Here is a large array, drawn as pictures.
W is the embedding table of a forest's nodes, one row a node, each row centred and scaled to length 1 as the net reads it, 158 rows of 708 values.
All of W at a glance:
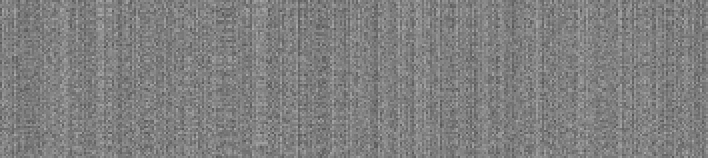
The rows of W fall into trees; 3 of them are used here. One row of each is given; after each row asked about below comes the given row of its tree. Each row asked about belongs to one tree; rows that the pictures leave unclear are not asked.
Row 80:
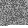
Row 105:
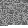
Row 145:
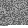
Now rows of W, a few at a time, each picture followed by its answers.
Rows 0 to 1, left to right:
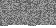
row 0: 105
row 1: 105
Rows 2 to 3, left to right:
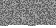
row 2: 105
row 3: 80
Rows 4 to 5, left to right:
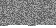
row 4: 145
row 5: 80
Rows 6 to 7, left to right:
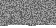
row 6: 80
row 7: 145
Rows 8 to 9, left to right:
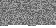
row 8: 105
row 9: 105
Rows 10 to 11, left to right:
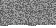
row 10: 105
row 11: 105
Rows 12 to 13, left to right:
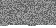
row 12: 105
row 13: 145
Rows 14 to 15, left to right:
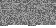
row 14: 105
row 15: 105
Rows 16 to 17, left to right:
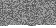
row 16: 105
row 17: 145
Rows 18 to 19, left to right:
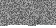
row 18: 80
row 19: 80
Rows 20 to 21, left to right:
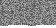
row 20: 105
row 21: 145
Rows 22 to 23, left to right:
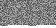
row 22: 145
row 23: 105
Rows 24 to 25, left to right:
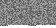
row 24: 80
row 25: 105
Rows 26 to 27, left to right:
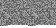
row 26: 80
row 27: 80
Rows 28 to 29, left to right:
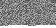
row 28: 105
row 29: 105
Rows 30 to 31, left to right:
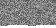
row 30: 145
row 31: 105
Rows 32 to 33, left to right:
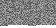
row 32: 80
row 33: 105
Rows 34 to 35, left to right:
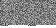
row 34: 105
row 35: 80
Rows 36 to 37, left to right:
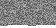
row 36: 145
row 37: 105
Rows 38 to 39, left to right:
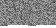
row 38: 80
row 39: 105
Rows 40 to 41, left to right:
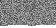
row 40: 105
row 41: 145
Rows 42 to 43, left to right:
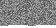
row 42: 105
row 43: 80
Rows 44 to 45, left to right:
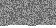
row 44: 80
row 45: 80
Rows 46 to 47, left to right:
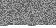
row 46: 105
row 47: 145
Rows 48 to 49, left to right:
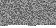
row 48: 80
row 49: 105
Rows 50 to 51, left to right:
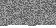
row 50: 80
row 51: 105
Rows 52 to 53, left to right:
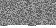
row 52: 145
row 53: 105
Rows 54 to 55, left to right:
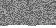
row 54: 145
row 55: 105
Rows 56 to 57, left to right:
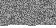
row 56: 80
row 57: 80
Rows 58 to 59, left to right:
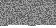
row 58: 80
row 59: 145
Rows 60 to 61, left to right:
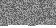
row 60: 80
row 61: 80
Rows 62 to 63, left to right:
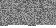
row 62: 105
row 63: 80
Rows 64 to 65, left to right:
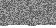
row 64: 145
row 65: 105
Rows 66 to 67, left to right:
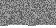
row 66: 80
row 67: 80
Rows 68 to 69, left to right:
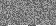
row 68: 145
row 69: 80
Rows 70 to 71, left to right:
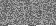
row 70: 145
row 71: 105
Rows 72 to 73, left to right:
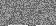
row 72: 80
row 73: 105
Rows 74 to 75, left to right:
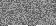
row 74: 105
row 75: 105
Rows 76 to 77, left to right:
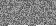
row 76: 145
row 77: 80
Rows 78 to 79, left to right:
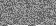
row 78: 145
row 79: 80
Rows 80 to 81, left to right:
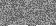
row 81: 105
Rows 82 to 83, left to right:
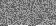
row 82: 80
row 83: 80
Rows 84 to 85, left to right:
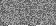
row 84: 105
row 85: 105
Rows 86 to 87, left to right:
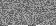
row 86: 105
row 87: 80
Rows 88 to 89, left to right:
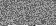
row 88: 145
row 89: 145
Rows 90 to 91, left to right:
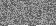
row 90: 145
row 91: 105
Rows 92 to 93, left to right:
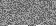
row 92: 105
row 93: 80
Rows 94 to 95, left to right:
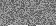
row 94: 80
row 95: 105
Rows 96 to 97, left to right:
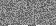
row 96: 145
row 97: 80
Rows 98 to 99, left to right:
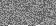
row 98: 105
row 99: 80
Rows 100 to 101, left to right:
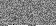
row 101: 145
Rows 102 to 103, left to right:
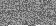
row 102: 105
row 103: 80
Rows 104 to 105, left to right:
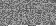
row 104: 105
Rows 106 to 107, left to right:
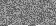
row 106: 80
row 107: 80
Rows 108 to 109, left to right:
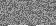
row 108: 145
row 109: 105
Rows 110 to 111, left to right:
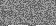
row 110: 105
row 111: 145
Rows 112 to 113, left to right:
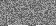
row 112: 80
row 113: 145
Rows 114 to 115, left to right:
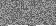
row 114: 80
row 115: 145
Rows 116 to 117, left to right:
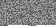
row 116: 80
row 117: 105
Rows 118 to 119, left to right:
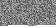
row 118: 105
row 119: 80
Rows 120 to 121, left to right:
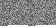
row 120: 145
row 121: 145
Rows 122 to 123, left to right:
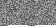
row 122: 80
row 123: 145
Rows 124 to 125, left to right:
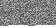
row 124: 105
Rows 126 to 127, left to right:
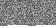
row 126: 145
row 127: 145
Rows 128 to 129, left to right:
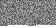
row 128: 80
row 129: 80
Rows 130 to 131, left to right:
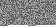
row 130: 80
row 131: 105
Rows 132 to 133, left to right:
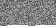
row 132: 145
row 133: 145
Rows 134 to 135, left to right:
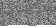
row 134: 105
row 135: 105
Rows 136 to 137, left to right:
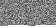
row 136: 105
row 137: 145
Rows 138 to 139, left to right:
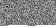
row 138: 80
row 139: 145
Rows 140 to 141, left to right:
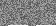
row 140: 80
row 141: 105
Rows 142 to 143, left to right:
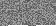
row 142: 105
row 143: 105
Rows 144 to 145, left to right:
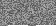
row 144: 105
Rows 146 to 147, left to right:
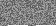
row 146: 145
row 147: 145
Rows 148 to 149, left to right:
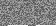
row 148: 145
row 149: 80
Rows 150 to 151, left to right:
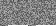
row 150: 145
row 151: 80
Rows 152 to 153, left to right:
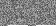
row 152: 80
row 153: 80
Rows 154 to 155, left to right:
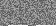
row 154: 105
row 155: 80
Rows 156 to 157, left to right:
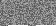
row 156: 105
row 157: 145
